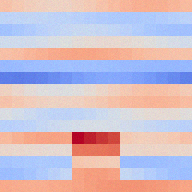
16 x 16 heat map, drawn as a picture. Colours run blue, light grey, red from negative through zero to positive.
The bottom middle is the ninth with the highest average. On average the colour sits 50% of the way up the scale. The histogram is bell-shaped. Horizontal stripes repeat 4 times down the table. In the bottom middle lies a patch that is higher than the rest.
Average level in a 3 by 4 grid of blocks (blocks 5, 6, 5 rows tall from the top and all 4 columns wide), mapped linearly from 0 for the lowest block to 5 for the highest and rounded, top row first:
2222 | 0011 | 2552
